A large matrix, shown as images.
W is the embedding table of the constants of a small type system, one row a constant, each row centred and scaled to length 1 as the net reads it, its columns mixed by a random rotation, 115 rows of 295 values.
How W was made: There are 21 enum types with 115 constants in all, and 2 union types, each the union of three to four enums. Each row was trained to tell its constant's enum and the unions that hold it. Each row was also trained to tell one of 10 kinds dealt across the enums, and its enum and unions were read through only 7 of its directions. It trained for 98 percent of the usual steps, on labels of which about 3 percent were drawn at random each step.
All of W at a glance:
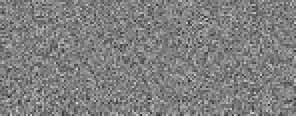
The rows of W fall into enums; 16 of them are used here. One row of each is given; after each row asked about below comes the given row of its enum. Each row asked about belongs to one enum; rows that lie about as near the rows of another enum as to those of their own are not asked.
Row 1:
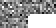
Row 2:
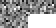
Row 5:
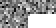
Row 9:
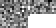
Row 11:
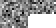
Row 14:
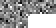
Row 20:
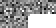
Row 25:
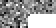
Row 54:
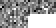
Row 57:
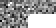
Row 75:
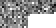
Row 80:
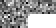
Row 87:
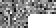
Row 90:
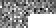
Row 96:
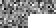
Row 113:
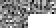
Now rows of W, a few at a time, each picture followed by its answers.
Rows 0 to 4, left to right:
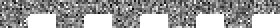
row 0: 25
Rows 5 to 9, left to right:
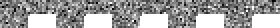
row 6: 11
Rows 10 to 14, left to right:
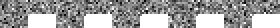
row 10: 5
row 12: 113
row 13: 113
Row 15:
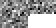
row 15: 11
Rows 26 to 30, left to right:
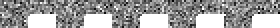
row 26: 14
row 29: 113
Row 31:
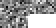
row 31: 57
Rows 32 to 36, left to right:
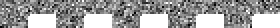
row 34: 11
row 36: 25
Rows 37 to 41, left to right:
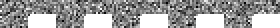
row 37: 96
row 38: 80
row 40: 5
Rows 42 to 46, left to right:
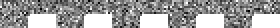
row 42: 90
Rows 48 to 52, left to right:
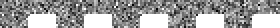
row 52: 5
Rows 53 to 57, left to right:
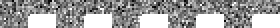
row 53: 25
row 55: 25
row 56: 5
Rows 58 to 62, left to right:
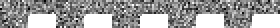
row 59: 57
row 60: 1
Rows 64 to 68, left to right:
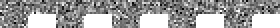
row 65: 96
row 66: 54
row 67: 113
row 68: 9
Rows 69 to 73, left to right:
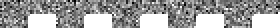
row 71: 14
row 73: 57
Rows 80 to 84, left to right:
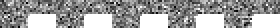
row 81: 5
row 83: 57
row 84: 90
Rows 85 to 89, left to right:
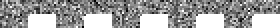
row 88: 9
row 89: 20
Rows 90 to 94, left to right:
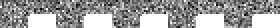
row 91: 54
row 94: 20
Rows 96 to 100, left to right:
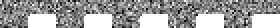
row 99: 11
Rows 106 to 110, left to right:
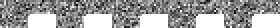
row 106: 20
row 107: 25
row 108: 90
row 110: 11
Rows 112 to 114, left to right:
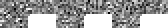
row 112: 57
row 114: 113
